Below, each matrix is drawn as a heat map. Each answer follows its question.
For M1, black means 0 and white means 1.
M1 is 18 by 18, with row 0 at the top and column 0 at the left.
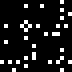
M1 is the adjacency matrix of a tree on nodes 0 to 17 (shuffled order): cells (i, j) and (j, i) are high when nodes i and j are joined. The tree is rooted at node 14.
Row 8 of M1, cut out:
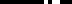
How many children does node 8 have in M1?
2
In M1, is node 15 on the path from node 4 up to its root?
yes
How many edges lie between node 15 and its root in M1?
1
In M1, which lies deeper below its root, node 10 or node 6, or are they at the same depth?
node 10
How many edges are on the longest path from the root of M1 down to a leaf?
3
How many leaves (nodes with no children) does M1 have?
12
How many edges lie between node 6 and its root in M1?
1
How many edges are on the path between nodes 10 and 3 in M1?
6
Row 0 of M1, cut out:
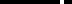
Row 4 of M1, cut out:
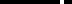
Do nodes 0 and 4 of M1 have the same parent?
yes
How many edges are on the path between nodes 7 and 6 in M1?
1
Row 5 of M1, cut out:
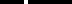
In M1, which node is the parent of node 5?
6
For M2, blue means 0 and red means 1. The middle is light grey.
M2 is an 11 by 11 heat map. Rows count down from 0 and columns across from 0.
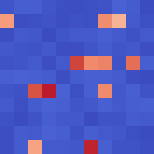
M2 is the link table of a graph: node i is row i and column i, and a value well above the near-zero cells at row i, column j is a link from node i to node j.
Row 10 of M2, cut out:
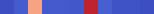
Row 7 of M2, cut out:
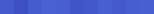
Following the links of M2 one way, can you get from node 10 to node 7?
yes
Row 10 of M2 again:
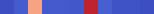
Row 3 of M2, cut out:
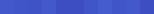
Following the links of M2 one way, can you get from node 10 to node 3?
yes
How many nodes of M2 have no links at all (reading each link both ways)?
0
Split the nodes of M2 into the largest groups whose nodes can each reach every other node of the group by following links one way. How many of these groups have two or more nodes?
0
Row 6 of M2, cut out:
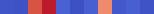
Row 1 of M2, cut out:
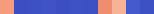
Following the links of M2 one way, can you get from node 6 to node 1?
no
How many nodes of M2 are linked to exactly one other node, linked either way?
5
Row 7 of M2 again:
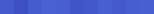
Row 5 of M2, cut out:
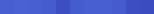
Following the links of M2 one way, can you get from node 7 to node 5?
no
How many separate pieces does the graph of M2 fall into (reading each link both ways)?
1
